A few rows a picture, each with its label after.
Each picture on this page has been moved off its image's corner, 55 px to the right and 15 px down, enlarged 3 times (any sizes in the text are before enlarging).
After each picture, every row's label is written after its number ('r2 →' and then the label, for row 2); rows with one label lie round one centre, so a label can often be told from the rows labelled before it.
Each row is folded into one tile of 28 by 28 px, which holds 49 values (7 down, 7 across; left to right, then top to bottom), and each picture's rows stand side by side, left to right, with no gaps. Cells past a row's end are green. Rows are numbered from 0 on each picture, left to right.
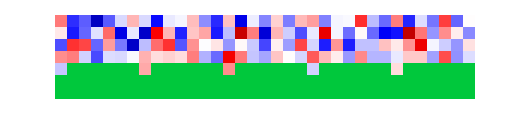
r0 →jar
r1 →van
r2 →van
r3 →van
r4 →van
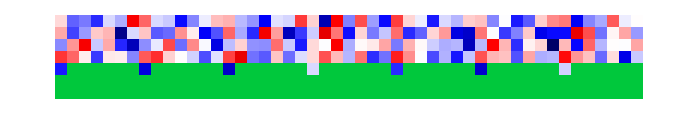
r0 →jar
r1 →jar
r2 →jar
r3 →van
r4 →jar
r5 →jar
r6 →van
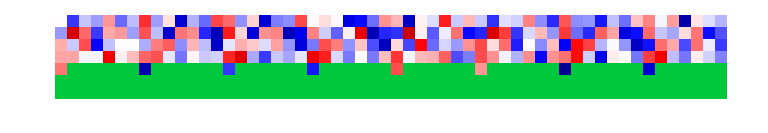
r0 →van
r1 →jar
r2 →jar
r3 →jar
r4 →van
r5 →van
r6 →jar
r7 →jar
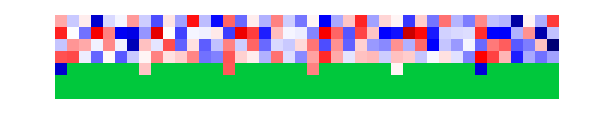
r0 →jar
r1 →van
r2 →van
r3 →van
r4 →van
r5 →jar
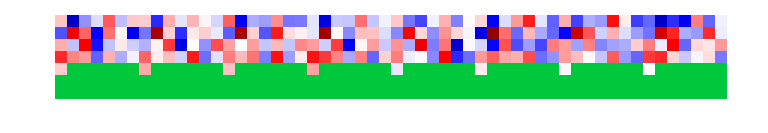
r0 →van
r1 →van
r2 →van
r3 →van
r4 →van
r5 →van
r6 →van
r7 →van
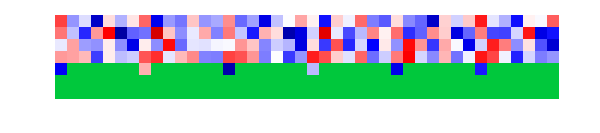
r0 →jar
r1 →van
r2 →jar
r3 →van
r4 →jar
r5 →jar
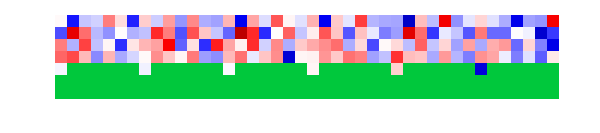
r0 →van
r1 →van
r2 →van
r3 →van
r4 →van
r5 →jar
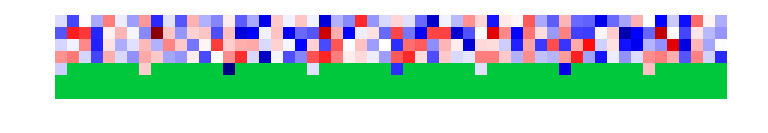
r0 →van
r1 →van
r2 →jar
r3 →van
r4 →jar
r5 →van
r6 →jar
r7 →van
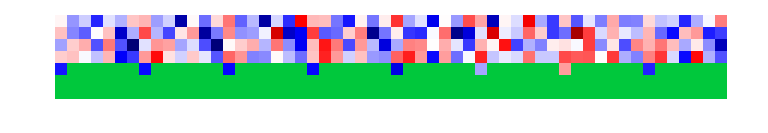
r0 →jar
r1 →jar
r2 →jar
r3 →jar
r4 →jar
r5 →van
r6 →van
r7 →jar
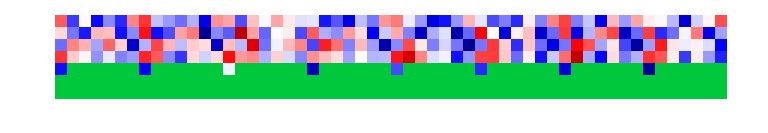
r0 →jar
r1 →jar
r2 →van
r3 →jar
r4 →jar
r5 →jar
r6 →jar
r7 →jar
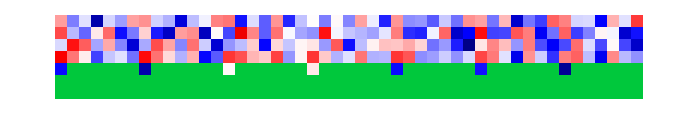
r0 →jar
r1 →jar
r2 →van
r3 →van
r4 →jar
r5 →jar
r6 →jar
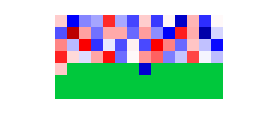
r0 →van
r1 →jar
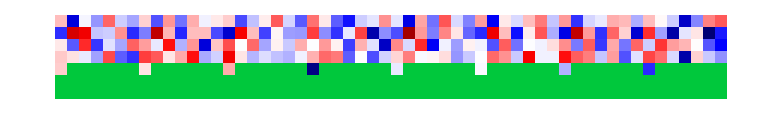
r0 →van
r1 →van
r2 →van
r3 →jar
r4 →van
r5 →van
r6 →van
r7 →jar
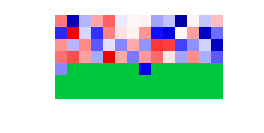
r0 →van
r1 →jar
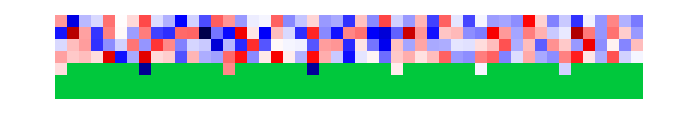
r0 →van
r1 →jar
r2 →van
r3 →jar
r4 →van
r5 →van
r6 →van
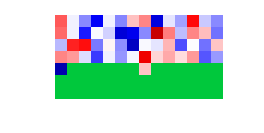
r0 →jar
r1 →van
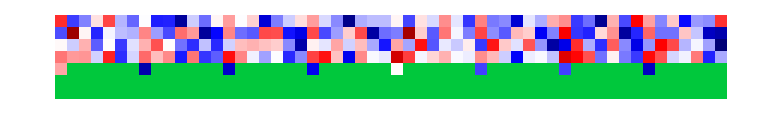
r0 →van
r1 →jar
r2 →jar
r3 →jar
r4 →van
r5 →jar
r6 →jar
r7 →jar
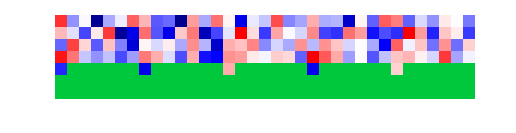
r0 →jar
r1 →jar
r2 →van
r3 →jar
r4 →van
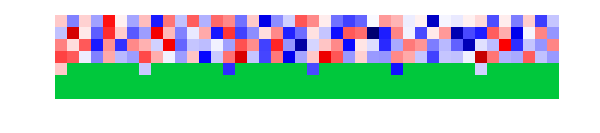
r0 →van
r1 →van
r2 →jar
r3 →jar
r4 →jar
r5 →van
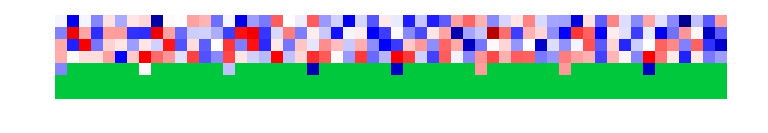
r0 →van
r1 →van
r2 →van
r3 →jar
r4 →jar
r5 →van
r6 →van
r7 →jar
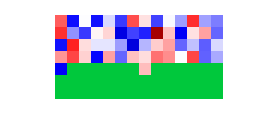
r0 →jar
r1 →van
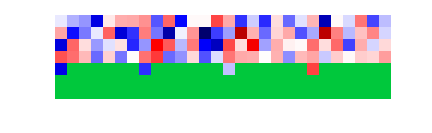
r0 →jar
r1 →jar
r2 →van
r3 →van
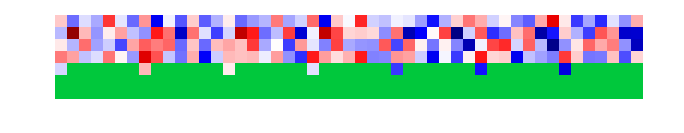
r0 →van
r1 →van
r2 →van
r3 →van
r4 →jar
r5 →jar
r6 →jar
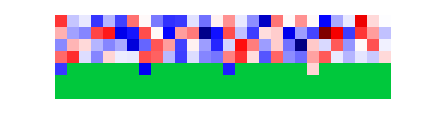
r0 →jar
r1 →jar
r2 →jar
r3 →van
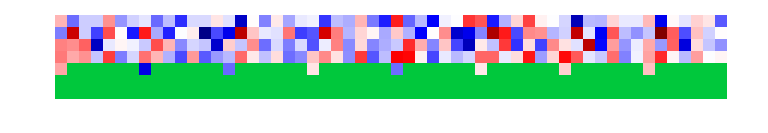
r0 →van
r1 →jar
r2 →van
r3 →van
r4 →jar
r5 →van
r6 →van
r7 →van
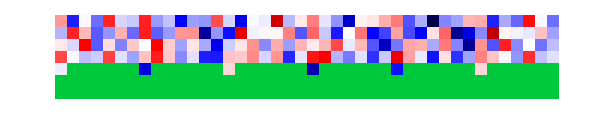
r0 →van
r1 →jar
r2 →van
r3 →jar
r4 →jar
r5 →van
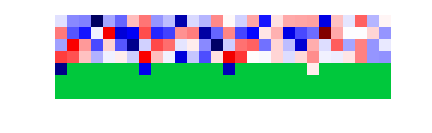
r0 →jar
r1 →jar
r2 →jar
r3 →van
